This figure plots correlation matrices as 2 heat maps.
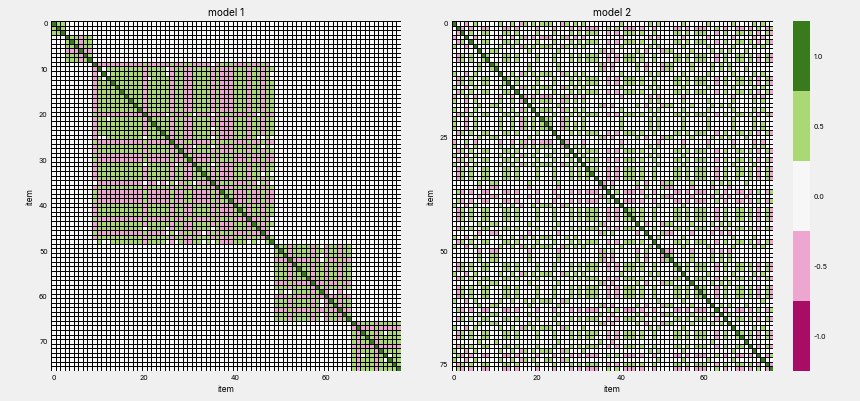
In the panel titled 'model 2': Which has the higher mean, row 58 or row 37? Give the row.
58
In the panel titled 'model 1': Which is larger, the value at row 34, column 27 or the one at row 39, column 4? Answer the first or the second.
the first
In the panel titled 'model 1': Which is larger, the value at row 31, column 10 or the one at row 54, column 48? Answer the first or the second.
the first
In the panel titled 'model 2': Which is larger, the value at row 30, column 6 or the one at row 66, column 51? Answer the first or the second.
the second
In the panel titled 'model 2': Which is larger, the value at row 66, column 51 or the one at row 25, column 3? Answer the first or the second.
the first
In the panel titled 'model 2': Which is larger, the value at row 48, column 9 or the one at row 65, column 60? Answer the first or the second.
the second
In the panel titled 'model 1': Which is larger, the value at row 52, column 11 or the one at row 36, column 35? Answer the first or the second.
the first
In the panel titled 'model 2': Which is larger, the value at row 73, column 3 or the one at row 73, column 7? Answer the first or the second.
the first
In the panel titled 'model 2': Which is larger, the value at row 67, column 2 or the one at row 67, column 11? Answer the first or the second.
the second
